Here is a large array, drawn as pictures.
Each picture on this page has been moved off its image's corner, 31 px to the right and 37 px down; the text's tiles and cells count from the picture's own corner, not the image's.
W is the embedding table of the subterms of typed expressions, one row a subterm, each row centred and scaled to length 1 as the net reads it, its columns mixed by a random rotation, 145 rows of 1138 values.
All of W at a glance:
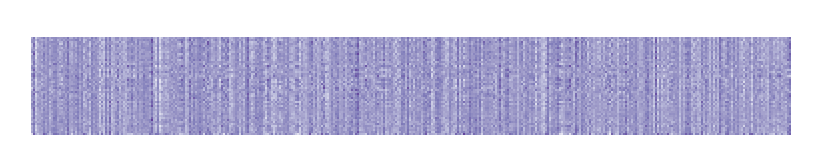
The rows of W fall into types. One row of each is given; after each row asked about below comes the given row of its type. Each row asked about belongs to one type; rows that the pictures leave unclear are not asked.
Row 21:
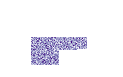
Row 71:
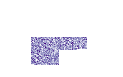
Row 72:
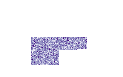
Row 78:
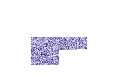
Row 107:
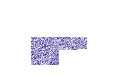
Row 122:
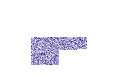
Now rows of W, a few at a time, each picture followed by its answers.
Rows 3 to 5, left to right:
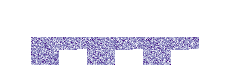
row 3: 21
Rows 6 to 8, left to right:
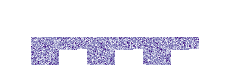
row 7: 71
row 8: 71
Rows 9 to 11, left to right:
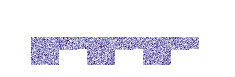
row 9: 72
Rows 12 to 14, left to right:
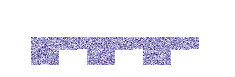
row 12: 107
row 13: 122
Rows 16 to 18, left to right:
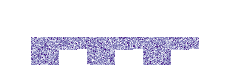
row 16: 72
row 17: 71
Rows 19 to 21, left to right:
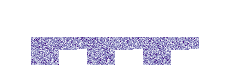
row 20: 21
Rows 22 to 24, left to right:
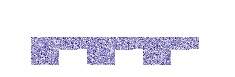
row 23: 71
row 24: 72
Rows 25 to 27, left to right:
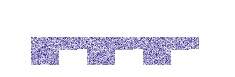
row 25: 107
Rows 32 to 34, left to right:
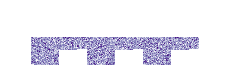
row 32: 71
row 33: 107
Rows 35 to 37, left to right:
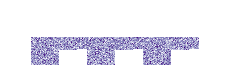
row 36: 72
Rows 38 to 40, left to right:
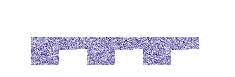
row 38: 78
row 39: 122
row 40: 78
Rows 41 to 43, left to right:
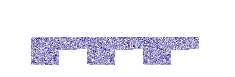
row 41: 122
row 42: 71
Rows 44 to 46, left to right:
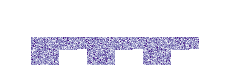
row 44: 72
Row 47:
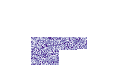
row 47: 107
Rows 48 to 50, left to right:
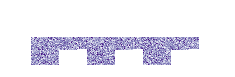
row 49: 78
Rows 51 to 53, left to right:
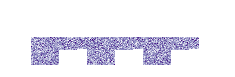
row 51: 122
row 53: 122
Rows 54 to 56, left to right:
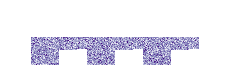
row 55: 21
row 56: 21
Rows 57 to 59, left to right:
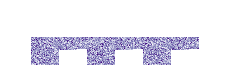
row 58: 78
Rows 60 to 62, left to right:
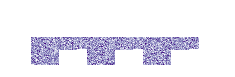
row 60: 71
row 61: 78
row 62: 122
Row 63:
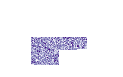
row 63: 71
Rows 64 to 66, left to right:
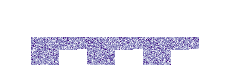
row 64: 72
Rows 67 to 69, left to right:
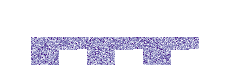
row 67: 72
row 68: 72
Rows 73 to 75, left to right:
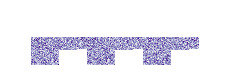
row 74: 21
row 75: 122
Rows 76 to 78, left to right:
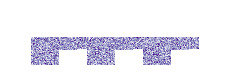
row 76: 122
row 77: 72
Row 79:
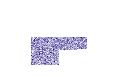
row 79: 72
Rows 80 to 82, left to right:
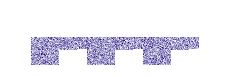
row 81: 72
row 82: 21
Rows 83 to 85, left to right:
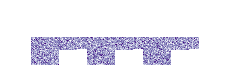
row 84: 107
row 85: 21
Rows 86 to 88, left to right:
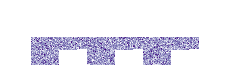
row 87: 71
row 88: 107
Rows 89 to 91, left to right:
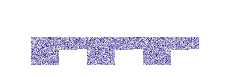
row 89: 107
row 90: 72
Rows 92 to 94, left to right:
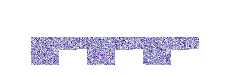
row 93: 72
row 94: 71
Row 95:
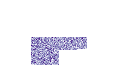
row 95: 21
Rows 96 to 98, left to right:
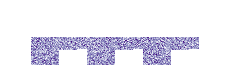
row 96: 21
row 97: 122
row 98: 78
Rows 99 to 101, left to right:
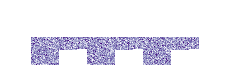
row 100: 71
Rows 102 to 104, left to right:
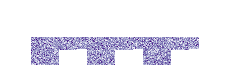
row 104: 21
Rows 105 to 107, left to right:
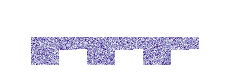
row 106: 21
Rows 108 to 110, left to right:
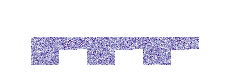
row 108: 122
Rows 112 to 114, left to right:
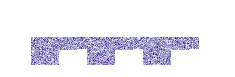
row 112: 72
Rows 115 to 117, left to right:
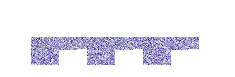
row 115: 21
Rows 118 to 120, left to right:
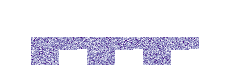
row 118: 72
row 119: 122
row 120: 21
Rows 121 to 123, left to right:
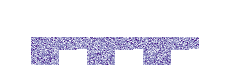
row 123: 122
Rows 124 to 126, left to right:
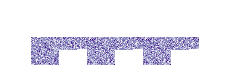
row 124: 71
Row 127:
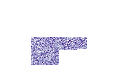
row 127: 122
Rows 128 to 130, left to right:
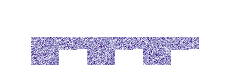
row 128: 107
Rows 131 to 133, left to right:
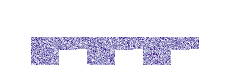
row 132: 71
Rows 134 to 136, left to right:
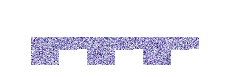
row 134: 72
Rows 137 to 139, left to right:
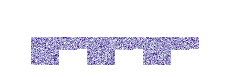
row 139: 122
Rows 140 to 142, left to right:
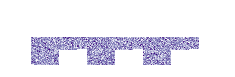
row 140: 71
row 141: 21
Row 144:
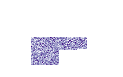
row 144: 122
